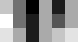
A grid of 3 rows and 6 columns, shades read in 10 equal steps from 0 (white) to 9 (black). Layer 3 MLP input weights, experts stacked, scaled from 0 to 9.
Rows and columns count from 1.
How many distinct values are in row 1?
5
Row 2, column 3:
8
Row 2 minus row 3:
-1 2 0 0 4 2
